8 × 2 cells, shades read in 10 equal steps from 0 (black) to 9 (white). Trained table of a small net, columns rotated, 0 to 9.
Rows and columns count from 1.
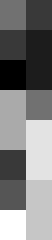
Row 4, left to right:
6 4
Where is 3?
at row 7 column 1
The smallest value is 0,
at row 3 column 1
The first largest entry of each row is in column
1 1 2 1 2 2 2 1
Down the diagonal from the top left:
4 1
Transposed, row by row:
4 2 0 6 6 2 3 9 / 2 1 1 4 8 8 7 7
